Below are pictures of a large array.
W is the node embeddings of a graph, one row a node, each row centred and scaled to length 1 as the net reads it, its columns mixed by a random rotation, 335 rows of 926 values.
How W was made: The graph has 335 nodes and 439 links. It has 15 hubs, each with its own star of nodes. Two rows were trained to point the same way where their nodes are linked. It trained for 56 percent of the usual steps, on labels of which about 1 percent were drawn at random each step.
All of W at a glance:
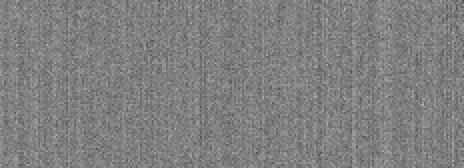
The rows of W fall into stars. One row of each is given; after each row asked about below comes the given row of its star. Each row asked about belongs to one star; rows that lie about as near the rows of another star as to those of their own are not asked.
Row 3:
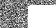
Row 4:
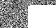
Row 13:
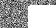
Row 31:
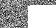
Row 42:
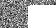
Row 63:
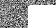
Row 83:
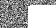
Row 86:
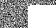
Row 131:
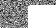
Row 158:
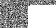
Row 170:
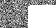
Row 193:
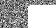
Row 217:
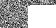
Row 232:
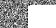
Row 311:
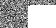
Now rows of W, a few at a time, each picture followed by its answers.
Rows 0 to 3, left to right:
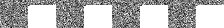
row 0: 3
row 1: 63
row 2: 13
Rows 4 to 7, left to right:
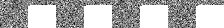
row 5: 83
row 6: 170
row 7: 3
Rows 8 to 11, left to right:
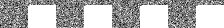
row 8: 193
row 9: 63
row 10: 13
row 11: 63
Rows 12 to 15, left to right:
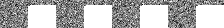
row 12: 42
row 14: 42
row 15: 13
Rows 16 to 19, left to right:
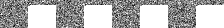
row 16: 42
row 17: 4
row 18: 42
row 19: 232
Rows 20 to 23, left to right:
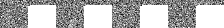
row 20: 83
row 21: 193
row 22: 86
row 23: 63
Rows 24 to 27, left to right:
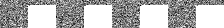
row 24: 158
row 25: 83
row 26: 3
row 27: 217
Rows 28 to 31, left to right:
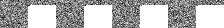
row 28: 13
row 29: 232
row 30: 193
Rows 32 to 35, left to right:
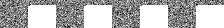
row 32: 232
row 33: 13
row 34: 31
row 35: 31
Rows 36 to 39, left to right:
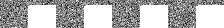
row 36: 63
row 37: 13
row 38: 63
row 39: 83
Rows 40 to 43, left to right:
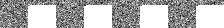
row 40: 63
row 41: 83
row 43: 83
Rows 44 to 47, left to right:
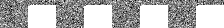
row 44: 42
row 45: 83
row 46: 131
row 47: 232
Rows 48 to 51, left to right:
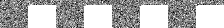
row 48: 170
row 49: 193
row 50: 63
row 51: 232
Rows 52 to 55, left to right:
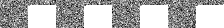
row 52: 217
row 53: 4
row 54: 217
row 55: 3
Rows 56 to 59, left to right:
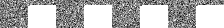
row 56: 63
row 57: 311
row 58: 217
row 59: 3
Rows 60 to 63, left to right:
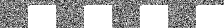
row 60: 63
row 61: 83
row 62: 131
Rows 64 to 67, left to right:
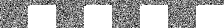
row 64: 193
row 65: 311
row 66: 86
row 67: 232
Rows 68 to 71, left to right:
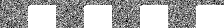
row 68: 13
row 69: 13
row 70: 232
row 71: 131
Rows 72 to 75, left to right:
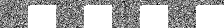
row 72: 311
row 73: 193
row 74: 4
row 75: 63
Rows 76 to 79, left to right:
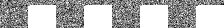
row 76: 170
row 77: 232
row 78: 170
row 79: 13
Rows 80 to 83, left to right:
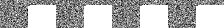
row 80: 232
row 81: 158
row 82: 42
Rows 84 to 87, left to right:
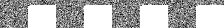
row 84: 232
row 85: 31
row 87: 170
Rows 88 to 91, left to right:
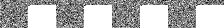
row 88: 3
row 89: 3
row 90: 4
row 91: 31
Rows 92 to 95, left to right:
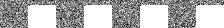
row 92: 4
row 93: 63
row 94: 170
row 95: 311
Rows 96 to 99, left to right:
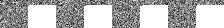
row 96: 170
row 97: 83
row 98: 42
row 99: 63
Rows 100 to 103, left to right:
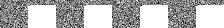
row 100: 217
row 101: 63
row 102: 83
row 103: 232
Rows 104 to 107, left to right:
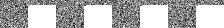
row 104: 63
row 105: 232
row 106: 232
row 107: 86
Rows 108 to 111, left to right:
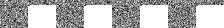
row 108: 232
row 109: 3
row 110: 31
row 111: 83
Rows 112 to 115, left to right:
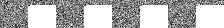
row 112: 86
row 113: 158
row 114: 232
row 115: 86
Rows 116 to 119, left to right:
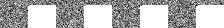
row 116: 31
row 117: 193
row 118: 311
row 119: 13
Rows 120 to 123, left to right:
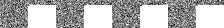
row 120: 131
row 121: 42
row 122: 3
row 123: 31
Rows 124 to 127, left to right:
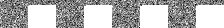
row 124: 193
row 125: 170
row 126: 4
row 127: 193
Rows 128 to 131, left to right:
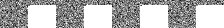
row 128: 13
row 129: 13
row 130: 86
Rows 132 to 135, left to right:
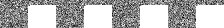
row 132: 170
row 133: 131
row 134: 42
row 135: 193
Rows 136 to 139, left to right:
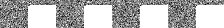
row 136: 232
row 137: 4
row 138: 3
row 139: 3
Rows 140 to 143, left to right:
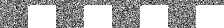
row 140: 86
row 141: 311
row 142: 31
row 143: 217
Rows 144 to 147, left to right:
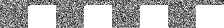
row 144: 31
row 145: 63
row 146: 63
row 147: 217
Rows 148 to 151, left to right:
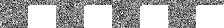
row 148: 170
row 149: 4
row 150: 311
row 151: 3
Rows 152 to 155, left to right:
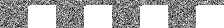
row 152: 217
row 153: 83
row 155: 158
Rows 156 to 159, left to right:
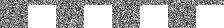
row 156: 170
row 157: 193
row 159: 83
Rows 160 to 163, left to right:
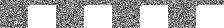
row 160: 131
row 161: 83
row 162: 131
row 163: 232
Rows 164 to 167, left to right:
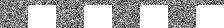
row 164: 42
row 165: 170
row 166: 170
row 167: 232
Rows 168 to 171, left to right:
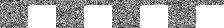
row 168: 170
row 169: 217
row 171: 193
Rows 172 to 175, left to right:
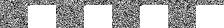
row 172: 217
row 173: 31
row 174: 83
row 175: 170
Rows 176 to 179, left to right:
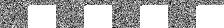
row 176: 193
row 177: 232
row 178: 311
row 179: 83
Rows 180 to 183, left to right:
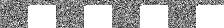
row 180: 131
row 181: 232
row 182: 170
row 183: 158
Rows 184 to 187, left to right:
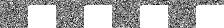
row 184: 63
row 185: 232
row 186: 4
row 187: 193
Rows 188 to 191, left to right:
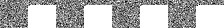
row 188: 311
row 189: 193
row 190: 3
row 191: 83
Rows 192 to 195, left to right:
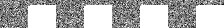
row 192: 131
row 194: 193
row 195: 42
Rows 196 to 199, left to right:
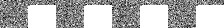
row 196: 4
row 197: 42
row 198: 42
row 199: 311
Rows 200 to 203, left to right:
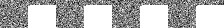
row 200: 311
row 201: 217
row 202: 170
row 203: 13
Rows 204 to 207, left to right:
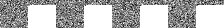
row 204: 193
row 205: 158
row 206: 131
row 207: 4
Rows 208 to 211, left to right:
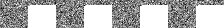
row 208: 31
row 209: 232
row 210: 170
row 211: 4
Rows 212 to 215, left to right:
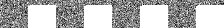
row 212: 193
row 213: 31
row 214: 158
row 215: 13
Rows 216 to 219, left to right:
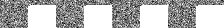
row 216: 131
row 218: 158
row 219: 217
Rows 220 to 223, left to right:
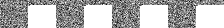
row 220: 158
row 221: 83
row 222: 42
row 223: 131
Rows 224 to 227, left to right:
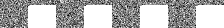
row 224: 13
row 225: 83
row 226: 63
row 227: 42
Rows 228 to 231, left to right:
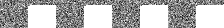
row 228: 86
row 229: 131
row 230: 311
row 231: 3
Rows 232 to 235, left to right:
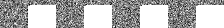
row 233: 42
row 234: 86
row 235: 42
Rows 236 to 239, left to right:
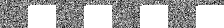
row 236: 311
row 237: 170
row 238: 170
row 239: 83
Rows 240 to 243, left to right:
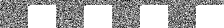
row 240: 3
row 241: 158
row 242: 131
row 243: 3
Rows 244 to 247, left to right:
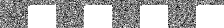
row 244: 3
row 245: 131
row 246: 158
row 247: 311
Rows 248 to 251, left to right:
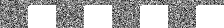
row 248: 13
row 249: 63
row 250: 131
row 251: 83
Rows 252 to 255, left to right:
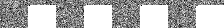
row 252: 83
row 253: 170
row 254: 86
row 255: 13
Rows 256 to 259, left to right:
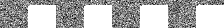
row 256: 131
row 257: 131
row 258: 217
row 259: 311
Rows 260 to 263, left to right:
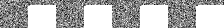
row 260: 217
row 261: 311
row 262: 63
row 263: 31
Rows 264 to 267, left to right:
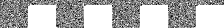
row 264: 63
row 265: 217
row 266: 158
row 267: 311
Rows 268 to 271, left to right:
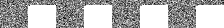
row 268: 86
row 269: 311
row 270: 193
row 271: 31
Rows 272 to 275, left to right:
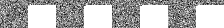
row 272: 193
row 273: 86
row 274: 86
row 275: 131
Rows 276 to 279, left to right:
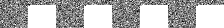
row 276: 158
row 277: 311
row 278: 131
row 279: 232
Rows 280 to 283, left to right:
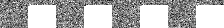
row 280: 170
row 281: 83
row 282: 42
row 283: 4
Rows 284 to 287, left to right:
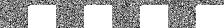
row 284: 232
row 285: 311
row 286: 3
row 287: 193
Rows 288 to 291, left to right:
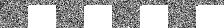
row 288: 63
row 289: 232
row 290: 4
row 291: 86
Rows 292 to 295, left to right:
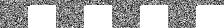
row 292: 83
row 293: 4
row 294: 63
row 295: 131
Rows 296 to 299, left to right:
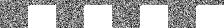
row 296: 311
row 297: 193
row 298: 63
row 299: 31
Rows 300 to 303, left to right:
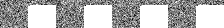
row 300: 4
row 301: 83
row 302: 3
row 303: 31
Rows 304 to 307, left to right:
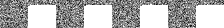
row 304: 170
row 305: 158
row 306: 311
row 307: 311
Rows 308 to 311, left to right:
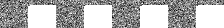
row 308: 170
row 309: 13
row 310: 232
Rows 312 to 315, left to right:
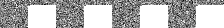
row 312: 217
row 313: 86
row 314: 42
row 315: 131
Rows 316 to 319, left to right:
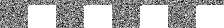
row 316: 3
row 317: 217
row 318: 158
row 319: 4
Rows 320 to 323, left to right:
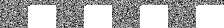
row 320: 83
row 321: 311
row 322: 31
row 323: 86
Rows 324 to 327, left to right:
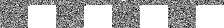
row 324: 170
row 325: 158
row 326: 217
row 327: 31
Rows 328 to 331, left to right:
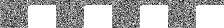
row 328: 13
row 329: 131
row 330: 311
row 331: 4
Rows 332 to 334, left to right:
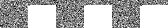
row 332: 217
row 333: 311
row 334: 83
